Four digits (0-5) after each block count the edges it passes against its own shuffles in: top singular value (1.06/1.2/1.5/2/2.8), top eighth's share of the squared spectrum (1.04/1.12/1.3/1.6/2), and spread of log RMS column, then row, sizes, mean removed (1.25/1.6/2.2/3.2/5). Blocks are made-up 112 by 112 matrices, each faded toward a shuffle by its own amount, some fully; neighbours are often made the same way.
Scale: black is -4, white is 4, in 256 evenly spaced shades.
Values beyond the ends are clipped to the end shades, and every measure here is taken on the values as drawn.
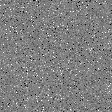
0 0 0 0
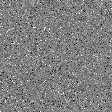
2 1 0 0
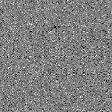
4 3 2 2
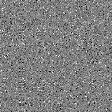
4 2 1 1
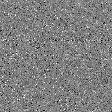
3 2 0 1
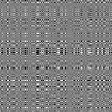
5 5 4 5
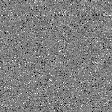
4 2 0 1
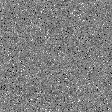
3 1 0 0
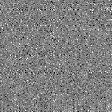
4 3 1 2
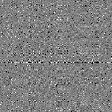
4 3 2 2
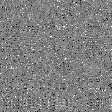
4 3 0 1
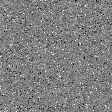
0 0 0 0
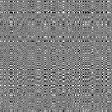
5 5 4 4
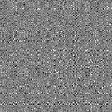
5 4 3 3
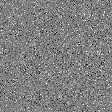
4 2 1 1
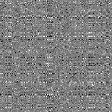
5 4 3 3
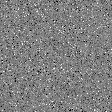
2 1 0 0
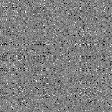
4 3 2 2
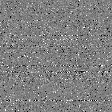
2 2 0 3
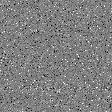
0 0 0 1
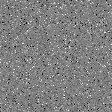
0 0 0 0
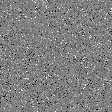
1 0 0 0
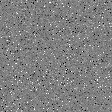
0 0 0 0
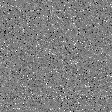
1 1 0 1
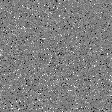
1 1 0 1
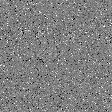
0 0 0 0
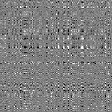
5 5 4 4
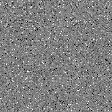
3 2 1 1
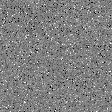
2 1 0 0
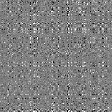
5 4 3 3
